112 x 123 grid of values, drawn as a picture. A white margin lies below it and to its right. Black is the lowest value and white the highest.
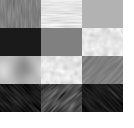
The table splits into 4 rows of 3 panels. Panel 1,1: middling, streaked downward, faint in contrast. Panel 1,2: very high, streaked across, faint in contrast. Panel 1,3: high, flat. Panel 2,1: very low, flat. Panel 2,2: middling, flat. Panel 2,3: very high, blotchy, faint in contrast. Panel 3,1: high, smooth. Panel 3,2: very high, blotchy, faint in contrast. Panel 3,3: middling, slanting up to the right, faint in contrast. Panel 4,1: very low, slanting down to the right, faint in contrast. Panel 4,2: low, slanting up to the right. Panel 4,3: very low, slanting down to the right, faint in contrast.
